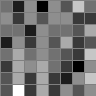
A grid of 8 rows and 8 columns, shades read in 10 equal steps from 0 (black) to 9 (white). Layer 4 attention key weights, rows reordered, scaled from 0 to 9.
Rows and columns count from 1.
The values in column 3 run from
1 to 5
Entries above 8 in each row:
0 0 0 0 0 0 0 1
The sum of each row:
29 29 31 27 35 30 32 35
